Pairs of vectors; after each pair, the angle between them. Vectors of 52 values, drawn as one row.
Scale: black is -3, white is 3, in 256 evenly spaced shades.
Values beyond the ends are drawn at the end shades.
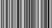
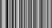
orthogonal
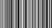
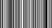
partly aligned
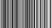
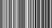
nearly opposite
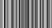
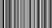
nearly opposite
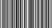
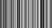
orthogonal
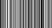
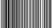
nearly opposite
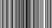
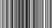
nearly parallel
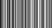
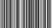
partly opposed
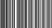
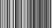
partly opposed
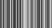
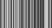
orthogonal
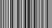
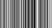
partly aligned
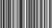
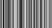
nearly parallel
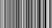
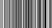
nearly parallel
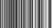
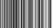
nearly parallel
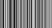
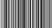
partly opposed
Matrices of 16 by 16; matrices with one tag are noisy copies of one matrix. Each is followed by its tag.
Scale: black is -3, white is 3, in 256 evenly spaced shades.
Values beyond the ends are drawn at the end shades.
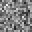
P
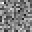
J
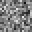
P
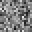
P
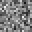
P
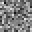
J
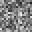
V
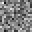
J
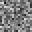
J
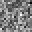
V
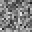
V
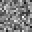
P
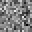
P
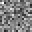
J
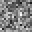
V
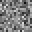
P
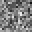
V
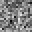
V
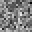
V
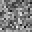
V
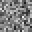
P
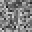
V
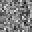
P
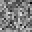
V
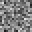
J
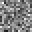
J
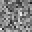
V
